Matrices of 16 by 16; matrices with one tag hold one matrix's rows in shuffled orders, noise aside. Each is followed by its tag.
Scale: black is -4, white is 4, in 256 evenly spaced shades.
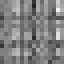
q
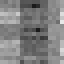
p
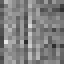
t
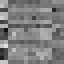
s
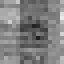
p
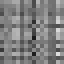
q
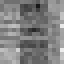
p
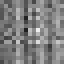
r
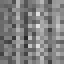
r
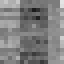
p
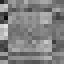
s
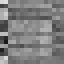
s
